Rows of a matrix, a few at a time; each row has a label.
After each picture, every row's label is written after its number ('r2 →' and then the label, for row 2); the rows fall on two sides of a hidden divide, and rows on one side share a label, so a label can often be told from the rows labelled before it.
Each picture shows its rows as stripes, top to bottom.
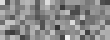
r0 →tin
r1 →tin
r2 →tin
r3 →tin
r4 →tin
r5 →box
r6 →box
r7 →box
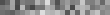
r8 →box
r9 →box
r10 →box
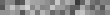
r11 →tin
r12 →tin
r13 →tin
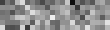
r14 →tin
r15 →tin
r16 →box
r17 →tin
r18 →box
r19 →box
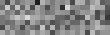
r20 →tin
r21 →tin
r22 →tin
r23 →tin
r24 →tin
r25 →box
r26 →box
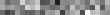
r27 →box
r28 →box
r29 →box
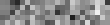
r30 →box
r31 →box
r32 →box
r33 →tin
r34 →tin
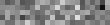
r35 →box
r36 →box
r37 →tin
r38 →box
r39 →tin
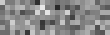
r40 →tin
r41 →tin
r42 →box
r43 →tin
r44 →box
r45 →tin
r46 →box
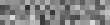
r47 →tin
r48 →box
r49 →box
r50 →tin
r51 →tin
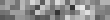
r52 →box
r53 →tin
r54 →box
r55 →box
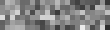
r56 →tin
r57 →tin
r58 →box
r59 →tin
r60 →tin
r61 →tin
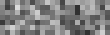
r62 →box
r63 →tin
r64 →tin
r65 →tin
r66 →tin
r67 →tin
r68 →tin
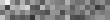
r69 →tin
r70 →tin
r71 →tin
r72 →tin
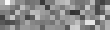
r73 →tin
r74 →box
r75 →tin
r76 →box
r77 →box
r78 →box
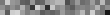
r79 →tin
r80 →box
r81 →tin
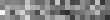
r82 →tin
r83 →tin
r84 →tin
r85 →tin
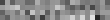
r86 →box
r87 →tin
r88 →box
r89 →box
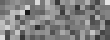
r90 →box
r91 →tin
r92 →tin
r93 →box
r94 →tin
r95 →tin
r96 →tin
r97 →tin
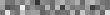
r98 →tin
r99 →tin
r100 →box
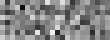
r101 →tin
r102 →tin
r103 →tin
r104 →box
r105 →box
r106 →tin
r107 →box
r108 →tin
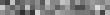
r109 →box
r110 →tin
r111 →box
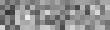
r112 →box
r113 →box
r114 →box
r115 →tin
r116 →tin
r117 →box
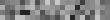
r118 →tin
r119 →tin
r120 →box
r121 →tin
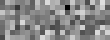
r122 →box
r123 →box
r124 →box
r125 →tin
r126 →tin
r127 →box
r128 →box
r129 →box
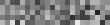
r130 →box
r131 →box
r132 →tin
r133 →tin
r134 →box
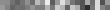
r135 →box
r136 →box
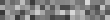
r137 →box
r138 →tin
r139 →box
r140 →box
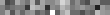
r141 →tin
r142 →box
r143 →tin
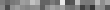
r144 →box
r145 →tin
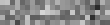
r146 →tin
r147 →tin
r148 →box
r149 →tin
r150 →box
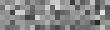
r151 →tin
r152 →tin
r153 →tin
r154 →box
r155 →tin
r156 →tin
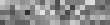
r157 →tin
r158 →tin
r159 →box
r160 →box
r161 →box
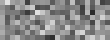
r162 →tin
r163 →tin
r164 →box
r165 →box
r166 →tin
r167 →box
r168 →box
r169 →tin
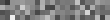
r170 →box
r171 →tin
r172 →tin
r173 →box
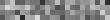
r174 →tin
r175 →tin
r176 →box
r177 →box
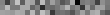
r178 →tin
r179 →tin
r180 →tin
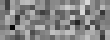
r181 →tin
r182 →box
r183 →tin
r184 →box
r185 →tin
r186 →box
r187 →box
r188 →box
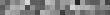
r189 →tin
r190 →box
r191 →tin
